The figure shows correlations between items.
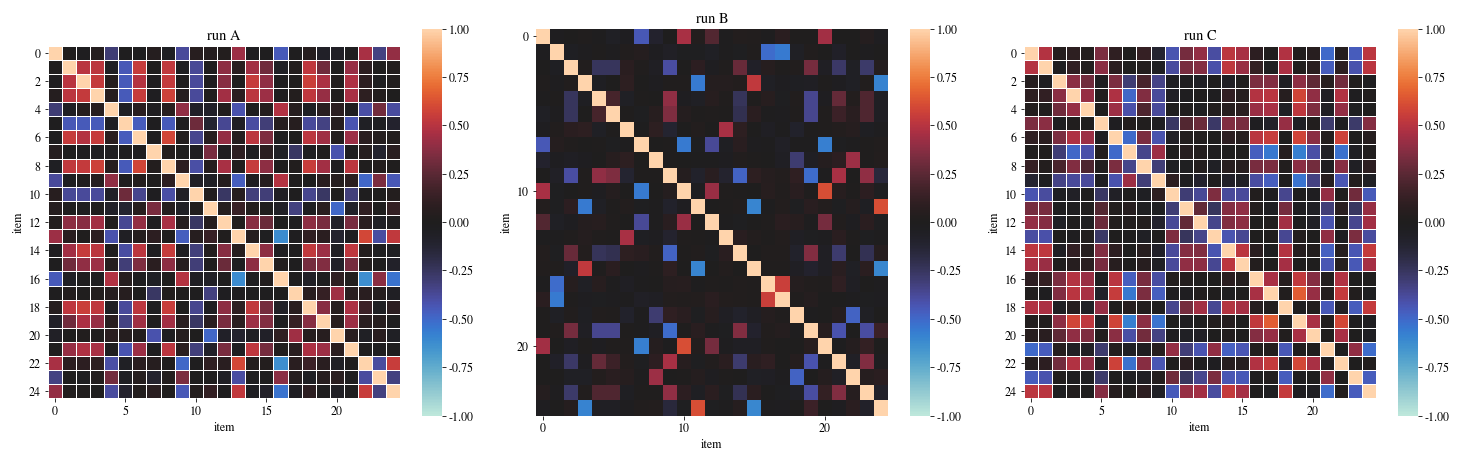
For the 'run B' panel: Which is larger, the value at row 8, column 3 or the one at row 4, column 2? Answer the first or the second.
the first
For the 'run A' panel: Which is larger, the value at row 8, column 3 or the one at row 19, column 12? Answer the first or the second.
the first
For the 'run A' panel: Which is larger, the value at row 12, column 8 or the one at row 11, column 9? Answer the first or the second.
the first
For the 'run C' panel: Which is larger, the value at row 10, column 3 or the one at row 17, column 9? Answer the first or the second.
the first
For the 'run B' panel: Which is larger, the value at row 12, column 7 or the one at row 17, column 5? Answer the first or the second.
the second
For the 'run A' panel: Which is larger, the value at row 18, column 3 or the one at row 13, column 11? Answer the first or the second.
the first
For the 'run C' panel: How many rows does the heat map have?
25
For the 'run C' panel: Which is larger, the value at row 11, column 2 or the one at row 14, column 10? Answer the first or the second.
the first
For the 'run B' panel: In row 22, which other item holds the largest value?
8
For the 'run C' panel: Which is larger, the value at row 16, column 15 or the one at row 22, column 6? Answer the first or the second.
the second
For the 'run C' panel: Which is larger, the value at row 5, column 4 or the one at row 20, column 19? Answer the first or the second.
the second
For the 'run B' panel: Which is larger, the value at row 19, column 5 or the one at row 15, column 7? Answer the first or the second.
the second
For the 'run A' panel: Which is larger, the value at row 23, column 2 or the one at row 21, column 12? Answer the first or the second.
the second
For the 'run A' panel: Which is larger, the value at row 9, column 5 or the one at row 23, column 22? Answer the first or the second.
the first
